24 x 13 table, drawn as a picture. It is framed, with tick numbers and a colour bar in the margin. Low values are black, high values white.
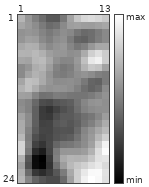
Roughest part: bottom left. Stripes: none. Ninth with the lowest average: bottom left. Histogram: bell-shaped. Lone odd cells: none. Ninth with the highest average: bottom right. Mirror symmetry: none.
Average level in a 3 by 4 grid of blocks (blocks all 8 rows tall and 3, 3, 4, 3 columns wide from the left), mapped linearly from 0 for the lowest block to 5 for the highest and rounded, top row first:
3234 / 3122 / 2035
